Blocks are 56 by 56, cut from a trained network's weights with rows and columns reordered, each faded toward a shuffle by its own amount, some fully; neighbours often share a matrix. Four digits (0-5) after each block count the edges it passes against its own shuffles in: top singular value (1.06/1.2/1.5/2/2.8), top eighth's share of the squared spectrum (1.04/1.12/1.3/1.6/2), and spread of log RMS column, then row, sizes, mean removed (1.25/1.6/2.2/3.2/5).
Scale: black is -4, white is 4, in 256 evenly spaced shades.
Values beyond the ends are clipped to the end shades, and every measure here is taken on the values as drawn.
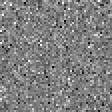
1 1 0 0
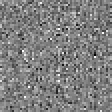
2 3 2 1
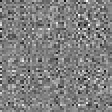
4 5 3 3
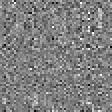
3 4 3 2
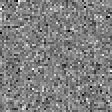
1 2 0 0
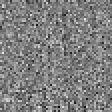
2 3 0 1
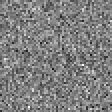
1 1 0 0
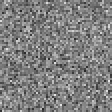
0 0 0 0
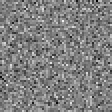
2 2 0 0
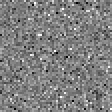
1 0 0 0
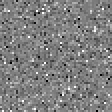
0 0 0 0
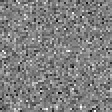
0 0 0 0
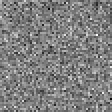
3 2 1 1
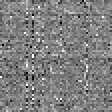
3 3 2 0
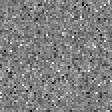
1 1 0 0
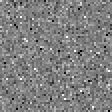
1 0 0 0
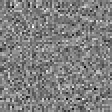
3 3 1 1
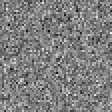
1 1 0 0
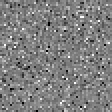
0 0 1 0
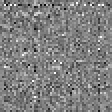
3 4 2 2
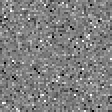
0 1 0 0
